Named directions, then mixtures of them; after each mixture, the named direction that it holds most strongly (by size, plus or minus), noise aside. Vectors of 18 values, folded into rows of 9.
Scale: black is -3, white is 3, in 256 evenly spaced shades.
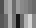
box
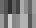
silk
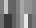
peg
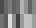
box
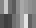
peg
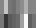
peg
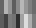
box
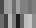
box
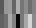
box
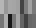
silk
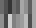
silk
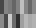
box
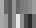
box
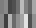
silk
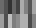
silk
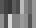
silk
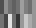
box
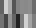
box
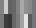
peg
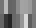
peg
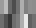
peg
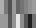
box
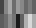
box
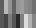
box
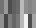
peg
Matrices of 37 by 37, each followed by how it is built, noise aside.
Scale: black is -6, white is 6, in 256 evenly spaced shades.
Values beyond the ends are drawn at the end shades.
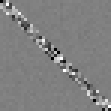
banded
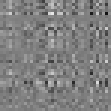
low rank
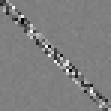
banded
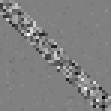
banded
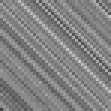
Toeplitz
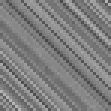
Toeplitz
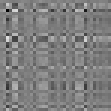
low rank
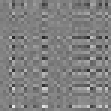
low rank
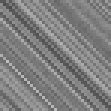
Toeplitz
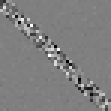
banded
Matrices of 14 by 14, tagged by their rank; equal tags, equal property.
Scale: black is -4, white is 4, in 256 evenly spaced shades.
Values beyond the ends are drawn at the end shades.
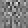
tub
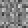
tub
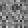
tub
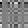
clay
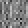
tub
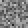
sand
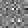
tub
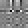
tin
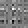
tin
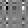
clay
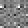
tin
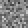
sand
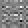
tin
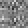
tub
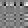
clay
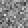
sand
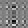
clay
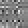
tin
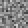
sand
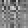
tin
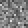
sand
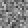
sand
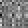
tin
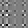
clay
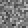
sand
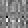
tub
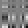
clay
